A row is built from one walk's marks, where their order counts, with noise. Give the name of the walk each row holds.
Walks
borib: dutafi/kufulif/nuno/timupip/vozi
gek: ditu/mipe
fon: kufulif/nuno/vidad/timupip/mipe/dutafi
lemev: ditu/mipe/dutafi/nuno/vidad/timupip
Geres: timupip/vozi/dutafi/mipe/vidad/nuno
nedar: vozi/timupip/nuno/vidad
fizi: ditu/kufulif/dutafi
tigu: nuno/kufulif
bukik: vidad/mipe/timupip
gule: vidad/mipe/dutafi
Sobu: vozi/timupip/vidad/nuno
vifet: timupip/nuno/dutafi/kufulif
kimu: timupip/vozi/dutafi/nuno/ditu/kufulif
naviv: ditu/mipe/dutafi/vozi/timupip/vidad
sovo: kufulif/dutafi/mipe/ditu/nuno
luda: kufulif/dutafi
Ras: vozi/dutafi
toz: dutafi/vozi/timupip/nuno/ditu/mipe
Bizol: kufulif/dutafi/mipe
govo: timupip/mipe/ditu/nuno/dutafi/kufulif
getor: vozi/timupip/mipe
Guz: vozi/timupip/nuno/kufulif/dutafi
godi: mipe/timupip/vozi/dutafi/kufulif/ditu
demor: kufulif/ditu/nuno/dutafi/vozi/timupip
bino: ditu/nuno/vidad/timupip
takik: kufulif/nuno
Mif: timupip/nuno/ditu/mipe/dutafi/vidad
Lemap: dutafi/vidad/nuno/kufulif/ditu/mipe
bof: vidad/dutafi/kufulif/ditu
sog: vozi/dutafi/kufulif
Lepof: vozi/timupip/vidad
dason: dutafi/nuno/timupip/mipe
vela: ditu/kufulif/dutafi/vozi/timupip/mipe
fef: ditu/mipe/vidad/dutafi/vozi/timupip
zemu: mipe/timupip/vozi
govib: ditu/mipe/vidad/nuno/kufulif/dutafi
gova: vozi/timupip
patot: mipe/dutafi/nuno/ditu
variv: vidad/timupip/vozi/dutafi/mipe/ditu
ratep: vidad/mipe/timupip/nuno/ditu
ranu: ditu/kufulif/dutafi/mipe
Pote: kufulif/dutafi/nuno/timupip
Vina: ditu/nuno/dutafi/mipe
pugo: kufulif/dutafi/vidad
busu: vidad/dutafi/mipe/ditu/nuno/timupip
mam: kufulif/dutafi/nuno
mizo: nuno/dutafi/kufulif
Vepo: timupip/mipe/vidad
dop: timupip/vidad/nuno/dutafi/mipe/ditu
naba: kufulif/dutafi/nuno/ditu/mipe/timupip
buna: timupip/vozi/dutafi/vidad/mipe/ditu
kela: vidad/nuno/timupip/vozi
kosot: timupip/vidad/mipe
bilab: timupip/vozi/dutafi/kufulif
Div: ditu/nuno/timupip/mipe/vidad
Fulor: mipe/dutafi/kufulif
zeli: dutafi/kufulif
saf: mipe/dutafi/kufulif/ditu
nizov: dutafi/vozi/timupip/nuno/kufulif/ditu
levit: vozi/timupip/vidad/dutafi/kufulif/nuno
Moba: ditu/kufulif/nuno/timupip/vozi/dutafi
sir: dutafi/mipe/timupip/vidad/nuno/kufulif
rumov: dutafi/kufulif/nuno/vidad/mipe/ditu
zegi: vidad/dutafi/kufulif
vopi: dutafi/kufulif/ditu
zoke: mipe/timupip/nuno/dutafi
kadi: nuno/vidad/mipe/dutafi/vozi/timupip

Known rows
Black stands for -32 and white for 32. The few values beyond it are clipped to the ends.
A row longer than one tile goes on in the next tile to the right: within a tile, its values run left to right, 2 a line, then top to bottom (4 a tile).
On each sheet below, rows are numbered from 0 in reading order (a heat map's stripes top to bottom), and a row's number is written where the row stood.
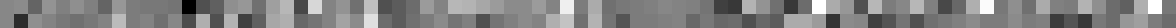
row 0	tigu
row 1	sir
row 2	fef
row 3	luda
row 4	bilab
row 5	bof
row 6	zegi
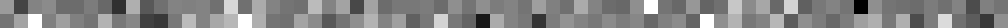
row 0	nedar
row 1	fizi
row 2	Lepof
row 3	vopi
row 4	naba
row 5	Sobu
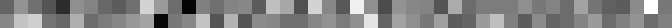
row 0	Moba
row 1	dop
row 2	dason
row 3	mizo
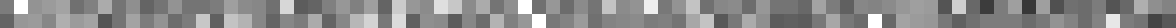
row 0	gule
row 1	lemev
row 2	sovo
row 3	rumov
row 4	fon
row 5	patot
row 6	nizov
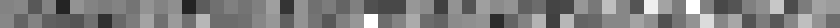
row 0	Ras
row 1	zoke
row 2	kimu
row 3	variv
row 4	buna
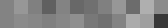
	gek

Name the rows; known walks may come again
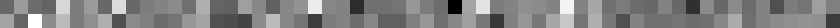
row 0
naba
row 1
levit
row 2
vifet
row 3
luda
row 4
Lemap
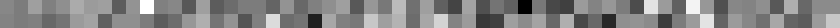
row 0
Fulor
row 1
Lepof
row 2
Guz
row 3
Geres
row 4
dason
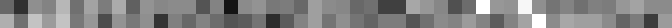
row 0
govib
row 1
Ras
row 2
godi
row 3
kadi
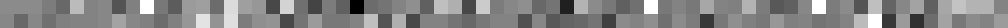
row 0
zeli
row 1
Pote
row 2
dop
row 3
sog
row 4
vopi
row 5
busu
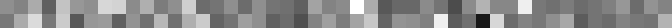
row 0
sovo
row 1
fon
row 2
getor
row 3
kosot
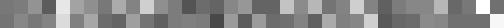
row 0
Bizol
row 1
Vina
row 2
govo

